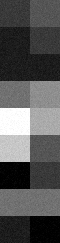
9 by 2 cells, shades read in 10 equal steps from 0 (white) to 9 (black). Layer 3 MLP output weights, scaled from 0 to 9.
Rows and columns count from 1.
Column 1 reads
7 8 8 5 0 2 9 5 8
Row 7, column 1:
9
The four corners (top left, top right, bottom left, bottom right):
7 6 8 9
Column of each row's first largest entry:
1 1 1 1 2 2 1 1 2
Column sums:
52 55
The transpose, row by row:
7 8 8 5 0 2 9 5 8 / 6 7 8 4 3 6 7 5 9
